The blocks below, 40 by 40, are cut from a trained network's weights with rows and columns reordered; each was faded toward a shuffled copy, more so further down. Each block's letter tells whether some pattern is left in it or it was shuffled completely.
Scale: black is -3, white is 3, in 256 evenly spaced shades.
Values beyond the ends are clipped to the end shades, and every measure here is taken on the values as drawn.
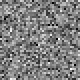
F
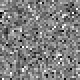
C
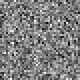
C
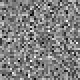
F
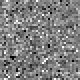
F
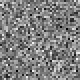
F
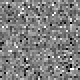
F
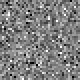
C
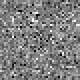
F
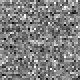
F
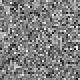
C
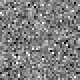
C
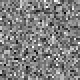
C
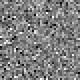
C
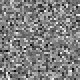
C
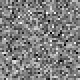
C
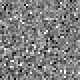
C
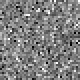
C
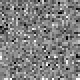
F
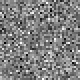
F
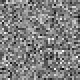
F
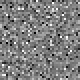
C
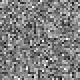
F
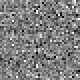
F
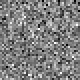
F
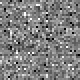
F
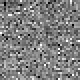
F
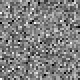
C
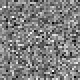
C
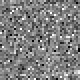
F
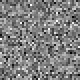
C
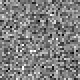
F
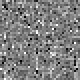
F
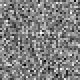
C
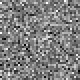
F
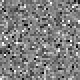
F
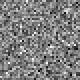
C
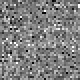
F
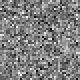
C
